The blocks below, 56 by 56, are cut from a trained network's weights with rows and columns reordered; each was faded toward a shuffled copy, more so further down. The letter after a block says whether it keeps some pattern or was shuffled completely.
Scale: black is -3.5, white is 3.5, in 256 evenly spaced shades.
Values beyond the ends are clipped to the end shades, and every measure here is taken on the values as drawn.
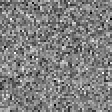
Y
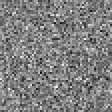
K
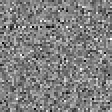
K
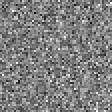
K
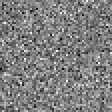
Y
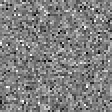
Y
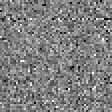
K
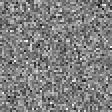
Y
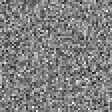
Y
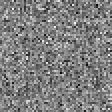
K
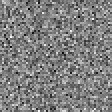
K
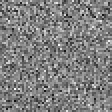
K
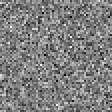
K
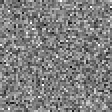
Y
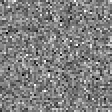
Y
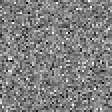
Y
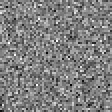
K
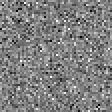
Y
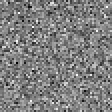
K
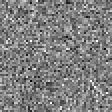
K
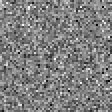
K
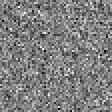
K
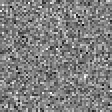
Y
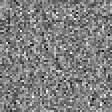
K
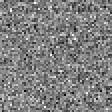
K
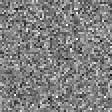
Y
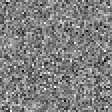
Y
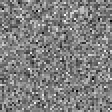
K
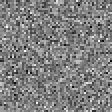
Y
